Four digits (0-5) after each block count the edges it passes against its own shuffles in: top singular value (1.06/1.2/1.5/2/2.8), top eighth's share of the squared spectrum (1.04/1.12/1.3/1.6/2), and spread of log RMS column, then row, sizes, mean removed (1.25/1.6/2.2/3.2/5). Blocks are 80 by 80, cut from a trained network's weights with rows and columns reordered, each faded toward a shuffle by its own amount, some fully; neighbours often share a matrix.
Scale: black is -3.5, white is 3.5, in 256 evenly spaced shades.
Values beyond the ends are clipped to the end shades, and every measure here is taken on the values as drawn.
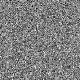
2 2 0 0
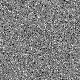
0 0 0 0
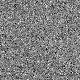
1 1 0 0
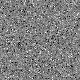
0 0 0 0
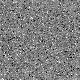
0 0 0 0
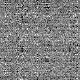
3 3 3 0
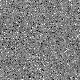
0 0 0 0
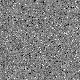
0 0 0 0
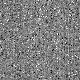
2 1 0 0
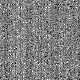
3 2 0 2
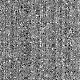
3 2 1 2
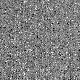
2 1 0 0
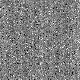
2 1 0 1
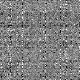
3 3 3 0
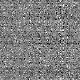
3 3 3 0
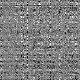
4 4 4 0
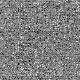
2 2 2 0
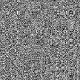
4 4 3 1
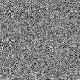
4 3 1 2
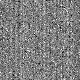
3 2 0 0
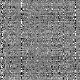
3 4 4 0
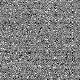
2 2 2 0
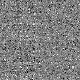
2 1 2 0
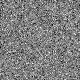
1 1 0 0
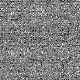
3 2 2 0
